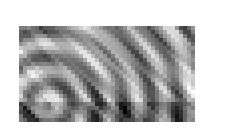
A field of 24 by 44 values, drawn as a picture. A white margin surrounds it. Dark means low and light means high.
Histogram: bell-shaped. Rings: centred on the bottom left. Seam: horizontal, 80% of the way down, the top part higher. Ninth with the lowest average: bottom middle. Mirror symmetry: none.
